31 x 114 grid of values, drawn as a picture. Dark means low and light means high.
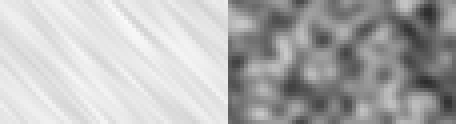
It is made of 1 by 2 panels. Panel 1,1: very high, slanting down to the right, faint in contrast. Panel 1,2: middling, blotchy, strong in contrast.
